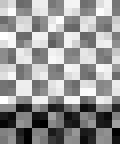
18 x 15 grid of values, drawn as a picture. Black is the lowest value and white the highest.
Overall the values sit about 60% of the way up the scale. A horizontal seam about 70% of the way down splits the table, and the top part is higher. The field is checkered.
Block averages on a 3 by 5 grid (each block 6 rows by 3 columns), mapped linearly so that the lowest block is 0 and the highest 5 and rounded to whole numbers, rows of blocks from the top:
5 5 4 4 5 / 4 4 5 5 4 / 1 0 0 0 1
